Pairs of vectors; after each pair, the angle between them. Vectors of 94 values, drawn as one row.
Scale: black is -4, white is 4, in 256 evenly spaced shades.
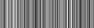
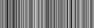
nearly opposite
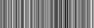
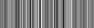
orthogonal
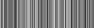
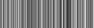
partly opposed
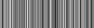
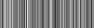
nearly parallel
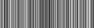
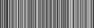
partly aligned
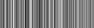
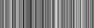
orthogonal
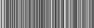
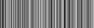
nearly opposite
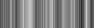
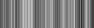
nearly parallel
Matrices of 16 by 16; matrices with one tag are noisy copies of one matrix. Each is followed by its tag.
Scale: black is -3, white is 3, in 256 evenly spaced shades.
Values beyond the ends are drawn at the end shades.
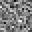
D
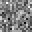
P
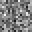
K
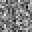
K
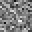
D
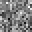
P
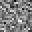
D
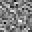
D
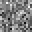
P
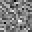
D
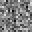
K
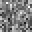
P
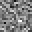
D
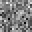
P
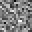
D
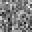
P
